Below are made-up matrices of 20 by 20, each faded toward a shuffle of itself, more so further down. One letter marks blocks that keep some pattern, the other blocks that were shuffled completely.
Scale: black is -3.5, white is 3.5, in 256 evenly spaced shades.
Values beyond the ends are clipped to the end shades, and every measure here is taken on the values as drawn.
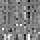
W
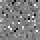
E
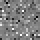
E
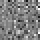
W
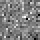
E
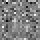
W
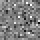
E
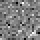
E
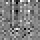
W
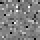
E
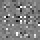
W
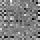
W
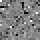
E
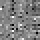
W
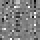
W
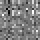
W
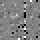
W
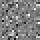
W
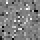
E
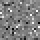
E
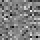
W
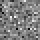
E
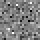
E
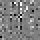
W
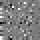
W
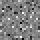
E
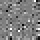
W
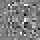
W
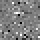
E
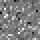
E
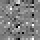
W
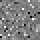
E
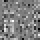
W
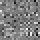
W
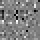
W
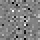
W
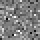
E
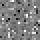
E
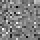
W
